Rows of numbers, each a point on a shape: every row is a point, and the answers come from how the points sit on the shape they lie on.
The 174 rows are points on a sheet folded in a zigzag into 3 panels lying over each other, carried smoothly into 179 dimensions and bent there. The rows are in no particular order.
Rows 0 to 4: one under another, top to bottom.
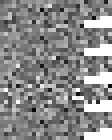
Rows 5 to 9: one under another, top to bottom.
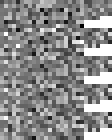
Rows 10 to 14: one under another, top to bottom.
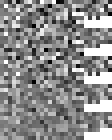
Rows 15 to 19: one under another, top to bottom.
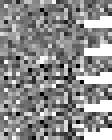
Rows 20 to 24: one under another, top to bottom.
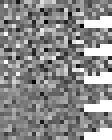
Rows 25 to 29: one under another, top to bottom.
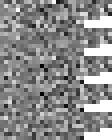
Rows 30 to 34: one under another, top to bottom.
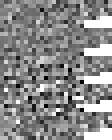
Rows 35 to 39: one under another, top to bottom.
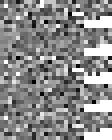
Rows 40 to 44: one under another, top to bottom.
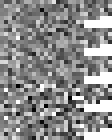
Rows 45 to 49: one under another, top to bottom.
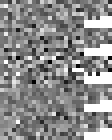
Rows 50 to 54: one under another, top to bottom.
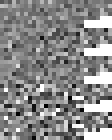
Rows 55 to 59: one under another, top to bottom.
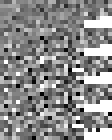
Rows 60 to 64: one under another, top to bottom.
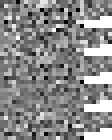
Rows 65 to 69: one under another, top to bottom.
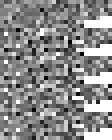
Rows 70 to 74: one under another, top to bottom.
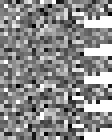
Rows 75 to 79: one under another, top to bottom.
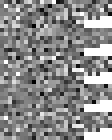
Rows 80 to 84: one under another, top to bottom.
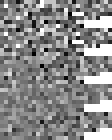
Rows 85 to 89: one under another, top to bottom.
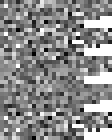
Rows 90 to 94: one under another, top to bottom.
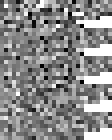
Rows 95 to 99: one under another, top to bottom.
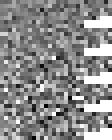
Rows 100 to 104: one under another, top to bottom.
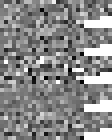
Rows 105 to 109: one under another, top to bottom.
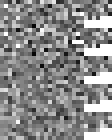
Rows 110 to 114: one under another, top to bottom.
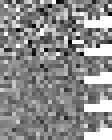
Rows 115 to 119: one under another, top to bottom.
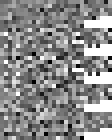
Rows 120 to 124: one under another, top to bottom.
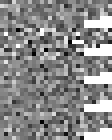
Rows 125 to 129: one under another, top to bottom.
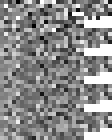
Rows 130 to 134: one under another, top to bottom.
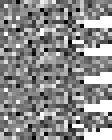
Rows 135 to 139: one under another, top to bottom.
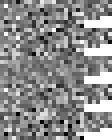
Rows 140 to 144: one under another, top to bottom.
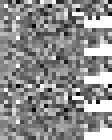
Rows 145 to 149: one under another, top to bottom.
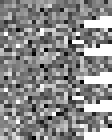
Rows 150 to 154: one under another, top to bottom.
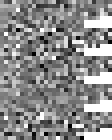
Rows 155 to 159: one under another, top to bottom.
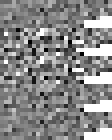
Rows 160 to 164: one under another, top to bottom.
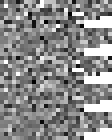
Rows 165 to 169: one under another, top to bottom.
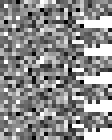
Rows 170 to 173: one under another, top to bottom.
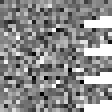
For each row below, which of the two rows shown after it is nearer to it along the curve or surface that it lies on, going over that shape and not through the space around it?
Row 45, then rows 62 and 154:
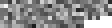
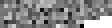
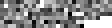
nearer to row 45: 154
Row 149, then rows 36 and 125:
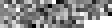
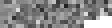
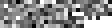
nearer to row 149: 36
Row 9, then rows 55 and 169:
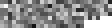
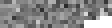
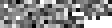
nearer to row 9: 169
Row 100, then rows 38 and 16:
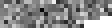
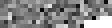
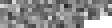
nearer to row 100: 38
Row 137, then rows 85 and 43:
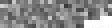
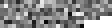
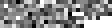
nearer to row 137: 85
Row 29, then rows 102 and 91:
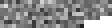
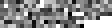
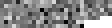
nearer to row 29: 102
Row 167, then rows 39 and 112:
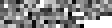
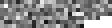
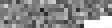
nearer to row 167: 39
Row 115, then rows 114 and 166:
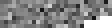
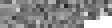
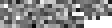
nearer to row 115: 114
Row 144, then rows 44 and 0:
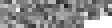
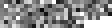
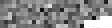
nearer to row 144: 0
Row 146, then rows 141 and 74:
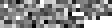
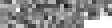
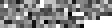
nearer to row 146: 74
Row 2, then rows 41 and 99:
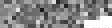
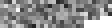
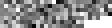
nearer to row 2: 99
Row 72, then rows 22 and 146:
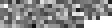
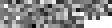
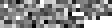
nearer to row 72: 146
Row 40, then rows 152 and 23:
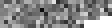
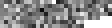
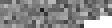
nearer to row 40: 152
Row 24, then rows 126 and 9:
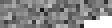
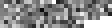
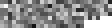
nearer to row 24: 126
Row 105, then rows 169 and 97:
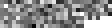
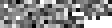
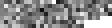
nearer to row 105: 169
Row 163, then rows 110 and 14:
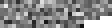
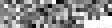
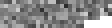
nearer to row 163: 14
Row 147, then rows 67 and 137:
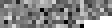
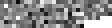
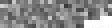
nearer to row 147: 67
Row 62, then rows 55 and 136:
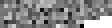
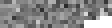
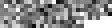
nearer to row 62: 55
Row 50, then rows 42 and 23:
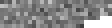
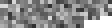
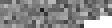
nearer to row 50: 42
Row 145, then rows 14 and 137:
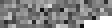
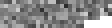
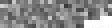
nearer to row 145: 14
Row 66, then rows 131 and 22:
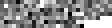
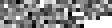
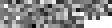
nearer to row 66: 131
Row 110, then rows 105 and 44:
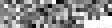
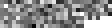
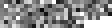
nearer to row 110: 44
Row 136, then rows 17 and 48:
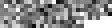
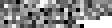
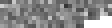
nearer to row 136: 17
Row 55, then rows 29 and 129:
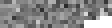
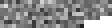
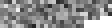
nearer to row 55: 129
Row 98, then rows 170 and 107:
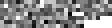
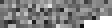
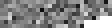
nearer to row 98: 170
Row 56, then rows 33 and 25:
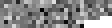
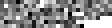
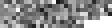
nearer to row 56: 25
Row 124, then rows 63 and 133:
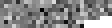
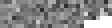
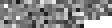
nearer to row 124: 63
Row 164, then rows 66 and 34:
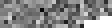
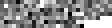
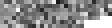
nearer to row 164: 34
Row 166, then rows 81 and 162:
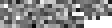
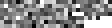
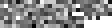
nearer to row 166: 162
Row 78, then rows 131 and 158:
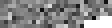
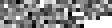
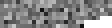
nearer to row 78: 158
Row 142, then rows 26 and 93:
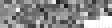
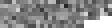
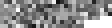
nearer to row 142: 93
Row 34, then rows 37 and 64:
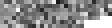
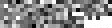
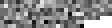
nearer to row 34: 37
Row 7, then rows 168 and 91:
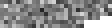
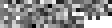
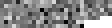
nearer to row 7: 168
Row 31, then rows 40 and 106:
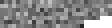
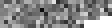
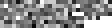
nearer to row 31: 106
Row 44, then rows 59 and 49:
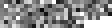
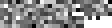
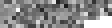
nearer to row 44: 49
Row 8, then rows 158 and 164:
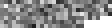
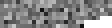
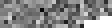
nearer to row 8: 158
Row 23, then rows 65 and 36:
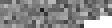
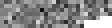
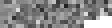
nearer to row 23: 36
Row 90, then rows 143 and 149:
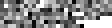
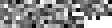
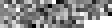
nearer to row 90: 143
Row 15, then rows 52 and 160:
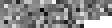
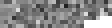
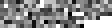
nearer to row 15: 52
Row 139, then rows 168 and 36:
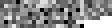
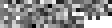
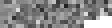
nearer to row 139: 36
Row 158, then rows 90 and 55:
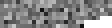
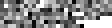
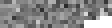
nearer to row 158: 55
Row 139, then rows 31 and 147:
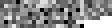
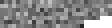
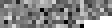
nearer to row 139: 147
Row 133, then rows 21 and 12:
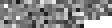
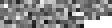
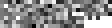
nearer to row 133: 12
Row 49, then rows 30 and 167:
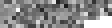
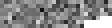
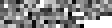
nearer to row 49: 30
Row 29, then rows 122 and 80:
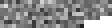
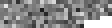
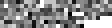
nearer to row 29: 80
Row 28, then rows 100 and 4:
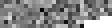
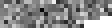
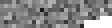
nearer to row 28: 100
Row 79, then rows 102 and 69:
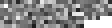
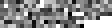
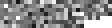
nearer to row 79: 102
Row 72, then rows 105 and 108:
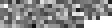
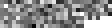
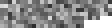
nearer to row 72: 108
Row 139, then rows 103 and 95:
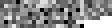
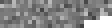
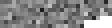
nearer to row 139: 95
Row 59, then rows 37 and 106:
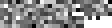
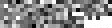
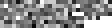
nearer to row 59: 106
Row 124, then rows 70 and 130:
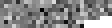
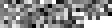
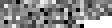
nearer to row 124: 130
